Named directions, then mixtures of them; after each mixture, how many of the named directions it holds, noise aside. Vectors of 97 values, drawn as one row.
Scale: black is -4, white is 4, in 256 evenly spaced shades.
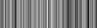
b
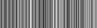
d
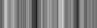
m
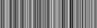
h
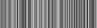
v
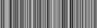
one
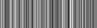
one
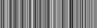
one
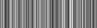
one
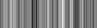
two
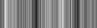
one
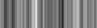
one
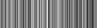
two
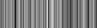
two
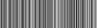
three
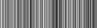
two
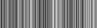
two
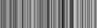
two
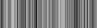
two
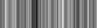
two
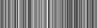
two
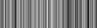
one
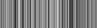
three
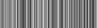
two
